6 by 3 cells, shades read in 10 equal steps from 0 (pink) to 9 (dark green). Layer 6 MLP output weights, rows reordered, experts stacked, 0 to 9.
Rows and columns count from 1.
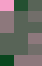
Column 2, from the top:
8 6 6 6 6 4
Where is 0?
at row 1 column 1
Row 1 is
0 8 6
